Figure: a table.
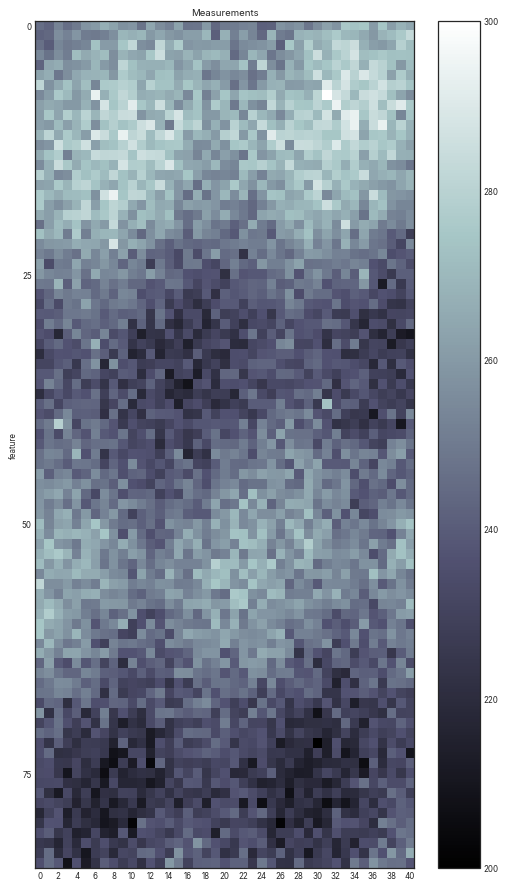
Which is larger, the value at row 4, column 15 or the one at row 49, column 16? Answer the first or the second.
the first
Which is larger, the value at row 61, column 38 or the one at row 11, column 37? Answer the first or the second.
the second
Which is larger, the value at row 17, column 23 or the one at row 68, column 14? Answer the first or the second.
the first
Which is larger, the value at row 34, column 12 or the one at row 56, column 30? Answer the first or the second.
the second
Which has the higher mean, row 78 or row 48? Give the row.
48
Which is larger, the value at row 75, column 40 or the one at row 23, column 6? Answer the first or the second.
the second
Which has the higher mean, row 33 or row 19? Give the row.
19
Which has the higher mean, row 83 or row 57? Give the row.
57
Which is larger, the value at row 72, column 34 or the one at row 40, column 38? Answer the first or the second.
the second
